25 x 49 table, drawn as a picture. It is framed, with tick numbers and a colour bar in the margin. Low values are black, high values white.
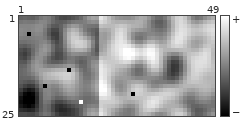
Seam: vertical, 40% of the way across, the right part higher. Lone odd cells: 5, 1 higher and 4 lower than their neighbours. Grain: blotchy. Ninth with the lowest average: bottom left. Stripes: none.
